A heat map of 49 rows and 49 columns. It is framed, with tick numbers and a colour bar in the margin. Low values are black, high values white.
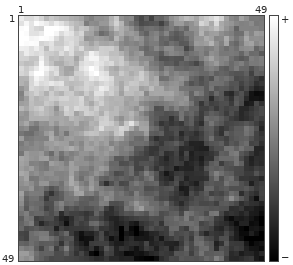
No row or column stands out. Values rise toward the top left. The ninth with the highest average is the top left. The halves do not mirror each other.
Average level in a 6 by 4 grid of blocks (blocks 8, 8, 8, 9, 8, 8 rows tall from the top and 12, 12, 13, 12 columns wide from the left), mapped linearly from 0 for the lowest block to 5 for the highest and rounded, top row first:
5323 | 4421 | 3421 | 3211 | 2211 | 1010
